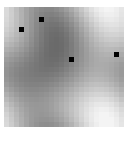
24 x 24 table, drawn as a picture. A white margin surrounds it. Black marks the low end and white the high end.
Ninth with the highest average: bottom right. Roughest part: top left. Lone odd cells: 4, each lower than its neighbours. Stripes: none.
